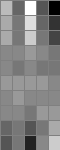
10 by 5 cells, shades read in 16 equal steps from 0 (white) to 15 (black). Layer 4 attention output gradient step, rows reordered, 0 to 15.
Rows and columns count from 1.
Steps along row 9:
down up down down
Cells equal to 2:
1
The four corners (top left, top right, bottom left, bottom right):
4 15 10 3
